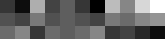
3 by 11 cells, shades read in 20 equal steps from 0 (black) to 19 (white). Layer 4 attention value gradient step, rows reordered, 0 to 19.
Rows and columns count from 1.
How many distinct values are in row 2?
7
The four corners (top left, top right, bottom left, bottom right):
4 19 8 1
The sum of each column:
18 16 26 19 21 18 15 27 23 29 31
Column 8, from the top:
14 9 4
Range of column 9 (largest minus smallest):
5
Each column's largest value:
8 10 13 8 7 8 10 14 10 16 19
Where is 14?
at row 1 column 8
